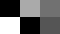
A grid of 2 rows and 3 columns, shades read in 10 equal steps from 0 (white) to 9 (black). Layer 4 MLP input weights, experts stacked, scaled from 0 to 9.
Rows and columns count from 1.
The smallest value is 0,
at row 2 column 1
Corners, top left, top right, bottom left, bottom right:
9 5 0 6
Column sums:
9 12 11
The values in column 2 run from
3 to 9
